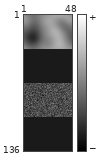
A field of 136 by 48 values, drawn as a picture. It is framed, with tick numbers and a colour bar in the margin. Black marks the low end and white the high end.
It is made of 4 by 1 panels. Panel 1,1: middling, smooth, strong in contrast. Panel 2,1: very low, flat. Panel 3,1: low, fine-grained. Panel 4,1: very low, flat.
